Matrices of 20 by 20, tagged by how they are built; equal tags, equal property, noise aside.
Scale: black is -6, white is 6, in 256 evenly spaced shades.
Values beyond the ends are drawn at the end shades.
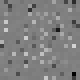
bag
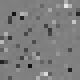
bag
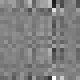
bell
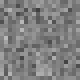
bell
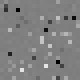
bag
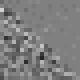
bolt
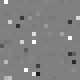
bag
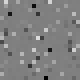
bag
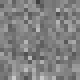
bell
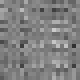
bell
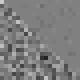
bolt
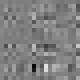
bell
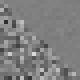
bolt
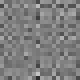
bell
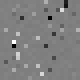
bag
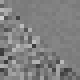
bolt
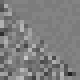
bolt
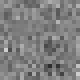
bell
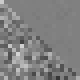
bolt
